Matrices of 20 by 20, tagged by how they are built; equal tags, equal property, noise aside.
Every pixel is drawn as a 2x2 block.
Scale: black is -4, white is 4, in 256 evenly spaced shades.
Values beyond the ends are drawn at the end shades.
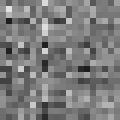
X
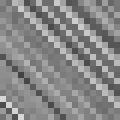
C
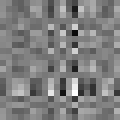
X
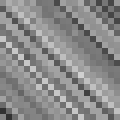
C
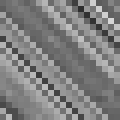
C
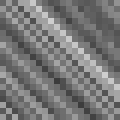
C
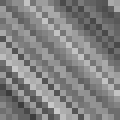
C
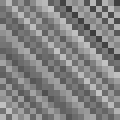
C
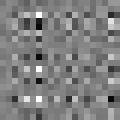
X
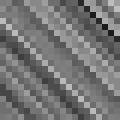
C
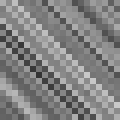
C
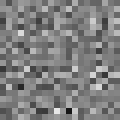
X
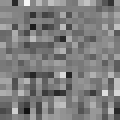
X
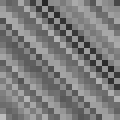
C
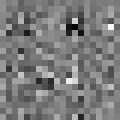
X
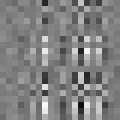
X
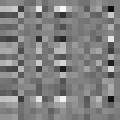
X
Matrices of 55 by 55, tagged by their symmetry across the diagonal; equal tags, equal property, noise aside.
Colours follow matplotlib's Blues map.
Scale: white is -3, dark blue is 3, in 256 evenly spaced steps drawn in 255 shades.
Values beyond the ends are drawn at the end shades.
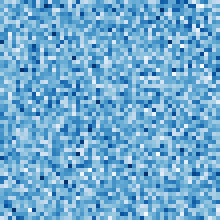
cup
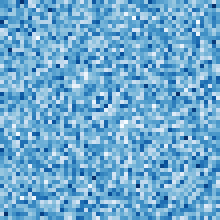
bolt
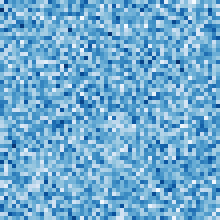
cup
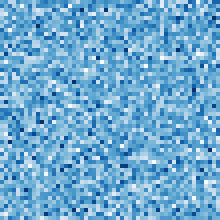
cup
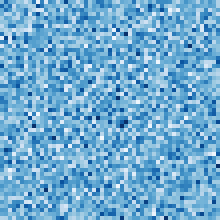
bolt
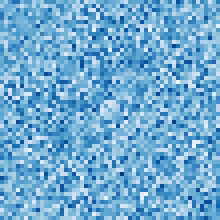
bolt
